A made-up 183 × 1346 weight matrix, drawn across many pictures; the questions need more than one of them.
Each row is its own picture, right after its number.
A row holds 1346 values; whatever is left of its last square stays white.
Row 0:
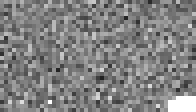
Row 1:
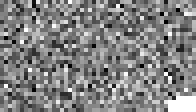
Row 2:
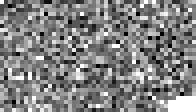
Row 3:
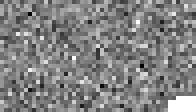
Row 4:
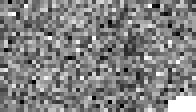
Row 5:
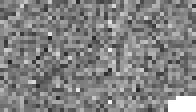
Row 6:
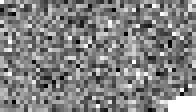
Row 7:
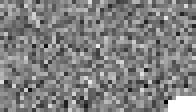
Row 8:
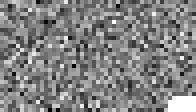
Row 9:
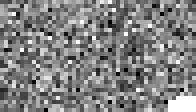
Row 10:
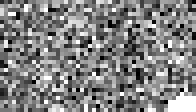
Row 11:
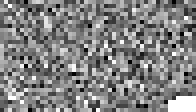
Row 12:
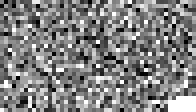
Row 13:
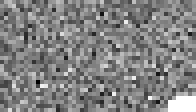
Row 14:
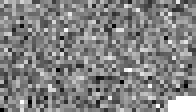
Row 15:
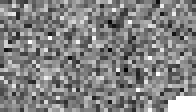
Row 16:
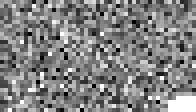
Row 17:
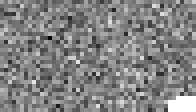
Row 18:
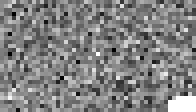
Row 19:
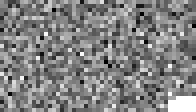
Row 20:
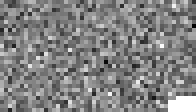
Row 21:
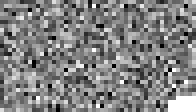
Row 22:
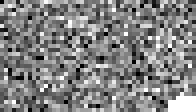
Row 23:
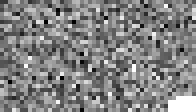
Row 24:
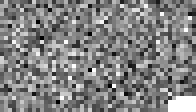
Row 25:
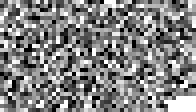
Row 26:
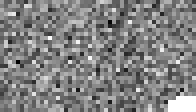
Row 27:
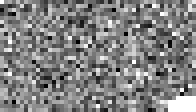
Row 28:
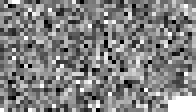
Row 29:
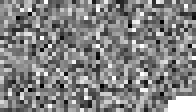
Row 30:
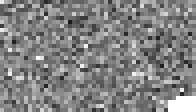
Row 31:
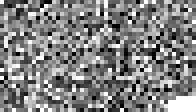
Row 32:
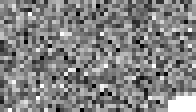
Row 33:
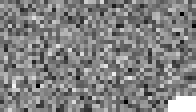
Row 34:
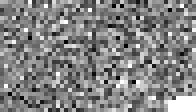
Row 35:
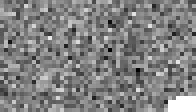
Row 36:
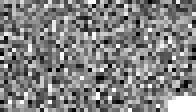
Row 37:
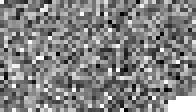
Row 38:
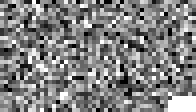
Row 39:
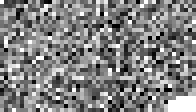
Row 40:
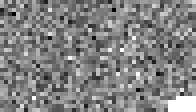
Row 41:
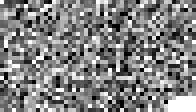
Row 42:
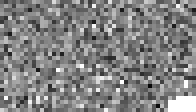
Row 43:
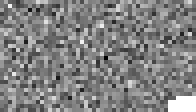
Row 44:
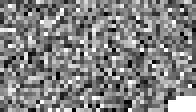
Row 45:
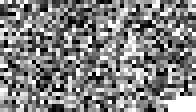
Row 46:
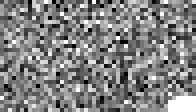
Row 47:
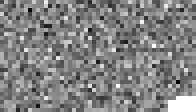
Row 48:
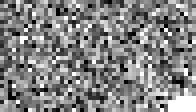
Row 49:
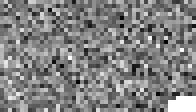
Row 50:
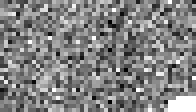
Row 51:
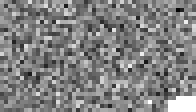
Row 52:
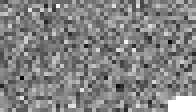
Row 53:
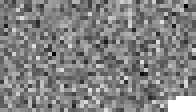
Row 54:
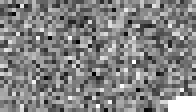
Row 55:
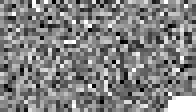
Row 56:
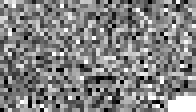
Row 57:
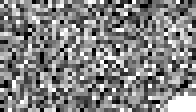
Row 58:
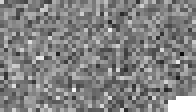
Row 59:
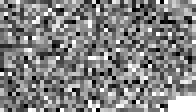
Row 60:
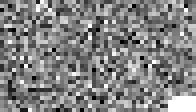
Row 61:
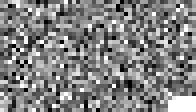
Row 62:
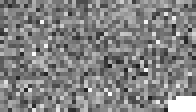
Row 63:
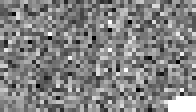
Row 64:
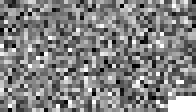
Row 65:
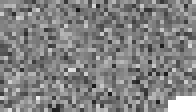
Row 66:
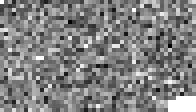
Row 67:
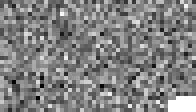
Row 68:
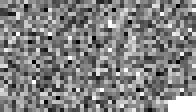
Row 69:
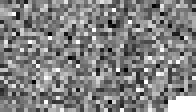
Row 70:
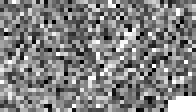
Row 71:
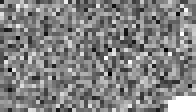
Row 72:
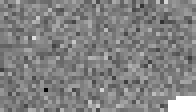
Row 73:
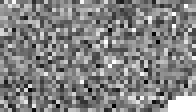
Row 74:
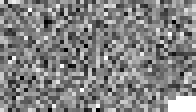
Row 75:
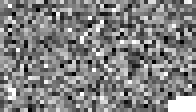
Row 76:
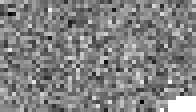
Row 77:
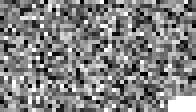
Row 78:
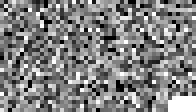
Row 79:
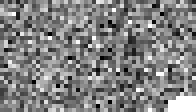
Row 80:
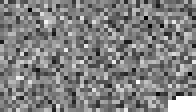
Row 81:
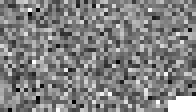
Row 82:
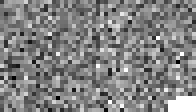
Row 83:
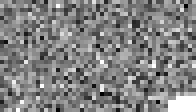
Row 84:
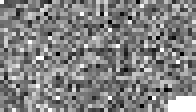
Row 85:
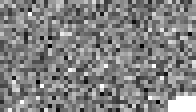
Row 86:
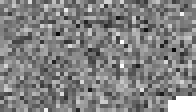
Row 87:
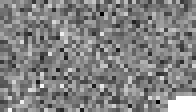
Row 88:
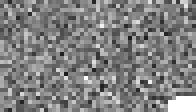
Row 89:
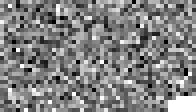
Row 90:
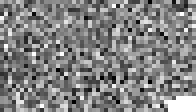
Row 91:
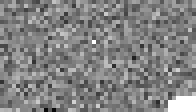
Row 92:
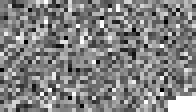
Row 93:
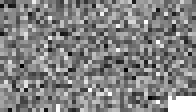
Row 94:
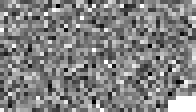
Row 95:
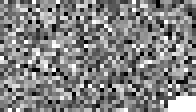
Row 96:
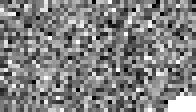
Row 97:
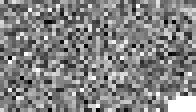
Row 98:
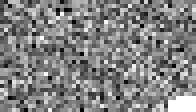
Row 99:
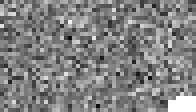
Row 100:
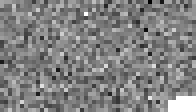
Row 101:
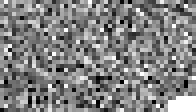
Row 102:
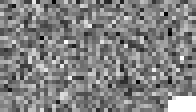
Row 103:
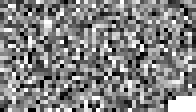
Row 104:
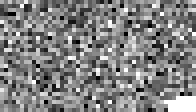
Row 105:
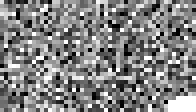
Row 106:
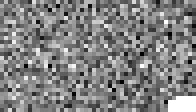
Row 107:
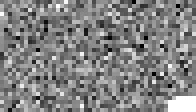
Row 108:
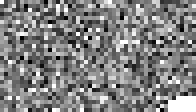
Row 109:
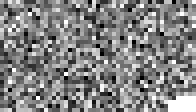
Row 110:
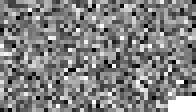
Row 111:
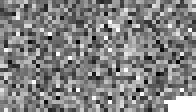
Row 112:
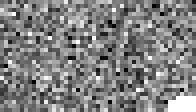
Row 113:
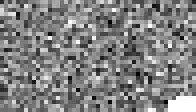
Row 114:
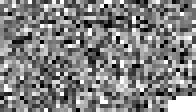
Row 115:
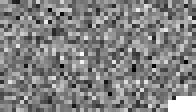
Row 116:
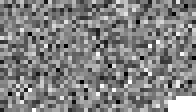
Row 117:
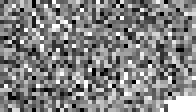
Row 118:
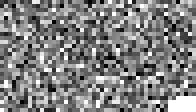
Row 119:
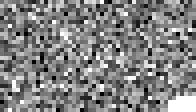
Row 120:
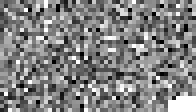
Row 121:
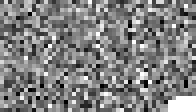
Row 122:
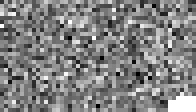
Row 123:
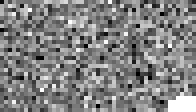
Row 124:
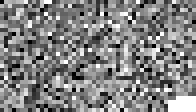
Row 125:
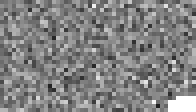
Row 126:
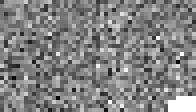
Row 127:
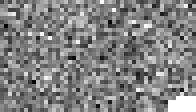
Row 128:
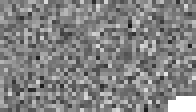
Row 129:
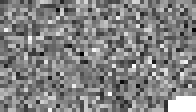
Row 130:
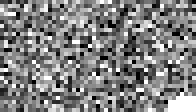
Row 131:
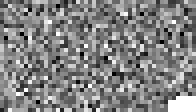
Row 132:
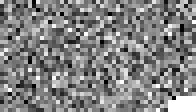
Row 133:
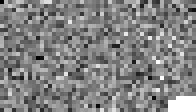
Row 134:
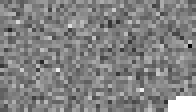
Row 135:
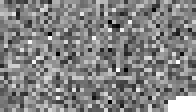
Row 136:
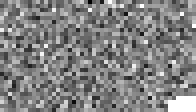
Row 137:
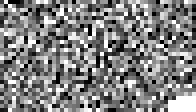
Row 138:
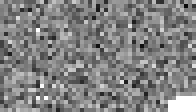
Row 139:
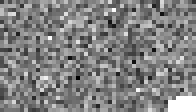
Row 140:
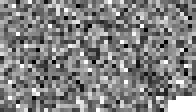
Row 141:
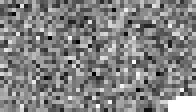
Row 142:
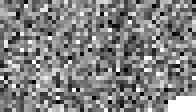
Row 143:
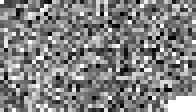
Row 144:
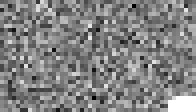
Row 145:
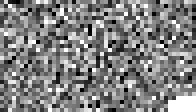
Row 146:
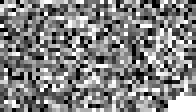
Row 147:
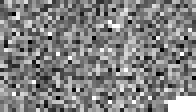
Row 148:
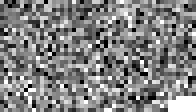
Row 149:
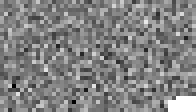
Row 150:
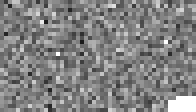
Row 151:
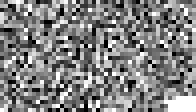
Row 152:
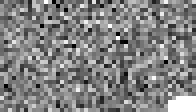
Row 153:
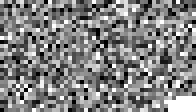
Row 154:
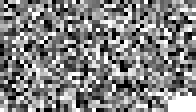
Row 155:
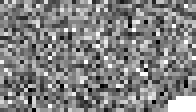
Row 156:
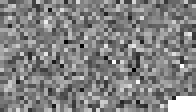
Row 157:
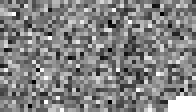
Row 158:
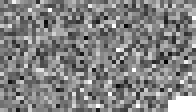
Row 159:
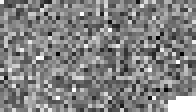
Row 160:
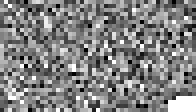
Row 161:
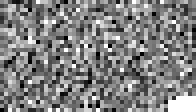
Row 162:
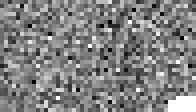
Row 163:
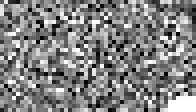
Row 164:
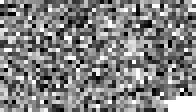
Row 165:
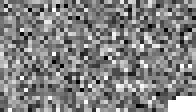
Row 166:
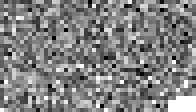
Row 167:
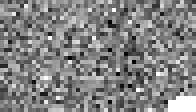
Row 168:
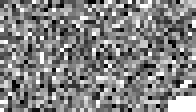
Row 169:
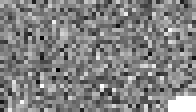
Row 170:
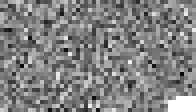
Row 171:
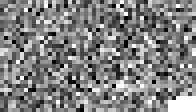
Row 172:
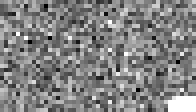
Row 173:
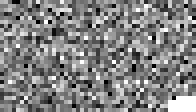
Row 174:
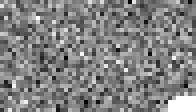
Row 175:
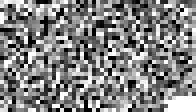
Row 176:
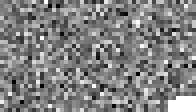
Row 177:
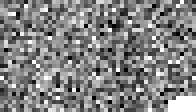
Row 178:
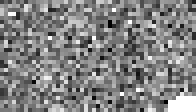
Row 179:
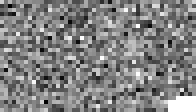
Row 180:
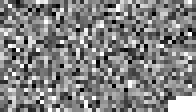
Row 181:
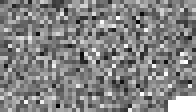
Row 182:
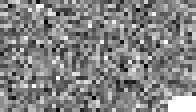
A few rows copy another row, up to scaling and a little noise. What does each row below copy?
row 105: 135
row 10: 178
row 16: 87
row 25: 136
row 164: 179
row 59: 72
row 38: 102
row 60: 144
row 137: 145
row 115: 173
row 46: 152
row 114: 86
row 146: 22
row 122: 99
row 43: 180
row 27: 6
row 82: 126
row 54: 141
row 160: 11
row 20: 64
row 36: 0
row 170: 151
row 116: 153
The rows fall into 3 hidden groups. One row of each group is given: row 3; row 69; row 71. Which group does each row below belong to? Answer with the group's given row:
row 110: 3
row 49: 71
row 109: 3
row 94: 3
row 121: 3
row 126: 69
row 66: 69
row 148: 3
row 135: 69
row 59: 71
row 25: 3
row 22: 69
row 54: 69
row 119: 3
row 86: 71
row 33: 3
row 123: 69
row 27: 69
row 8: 71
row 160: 71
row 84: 69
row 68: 69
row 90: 3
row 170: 71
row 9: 69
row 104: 69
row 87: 3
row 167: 69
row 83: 3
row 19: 3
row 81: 3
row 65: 3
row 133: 69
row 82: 69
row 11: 71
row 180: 71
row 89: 71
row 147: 69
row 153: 3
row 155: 3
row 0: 3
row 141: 69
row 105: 69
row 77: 3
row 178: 69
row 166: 3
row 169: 3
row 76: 69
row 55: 71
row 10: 69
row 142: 69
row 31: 69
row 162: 69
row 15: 69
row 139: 69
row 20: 3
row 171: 71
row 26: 69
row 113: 69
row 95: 71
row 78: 71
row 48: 71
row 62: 3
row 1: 71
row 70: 71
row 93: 3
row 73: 3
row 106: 71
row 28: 71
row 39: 69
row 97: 71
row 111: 69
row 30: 69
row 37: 69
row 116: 3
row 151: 71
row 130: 69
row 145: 71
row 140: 71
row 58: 69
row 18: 71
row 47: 71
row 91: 3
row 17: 69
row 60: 71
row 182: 71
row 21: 3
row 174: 3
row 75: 71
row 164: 69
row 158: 71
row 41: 69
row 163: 71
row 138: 3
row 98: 71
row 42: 3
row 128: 3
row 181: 71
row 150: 71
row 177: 69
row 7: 3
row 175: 71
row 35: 69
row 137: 71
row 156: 71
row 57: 3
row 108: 71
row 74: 71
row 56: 3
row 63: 69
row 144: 71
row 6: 69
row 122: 69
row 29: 3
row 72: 71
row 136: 3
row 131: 71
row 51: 71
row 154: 71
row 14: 3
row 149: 3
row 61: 71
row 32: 3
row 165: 71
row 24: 71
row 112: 69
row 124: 69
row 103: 71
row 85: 3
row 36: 3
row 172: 69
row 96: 69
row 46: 71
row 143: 69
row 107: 71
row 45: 69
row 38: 71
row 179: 69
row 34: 71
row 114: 71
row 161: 71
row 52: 71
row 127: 69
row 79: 69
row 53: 3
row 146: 69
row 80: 71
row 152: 71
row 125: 3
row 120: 71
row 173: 71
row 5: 69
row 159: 69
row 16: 3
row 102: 71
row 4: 69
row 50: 69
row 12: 3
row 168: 3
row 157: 69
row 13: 3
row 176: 3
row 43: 71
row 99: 69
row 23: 71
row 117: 71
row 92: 71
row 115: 71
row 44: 71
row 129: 71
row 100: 3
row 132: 71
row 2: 69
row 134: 69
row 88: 3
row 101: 3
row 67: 3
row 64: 3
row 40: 69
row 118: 3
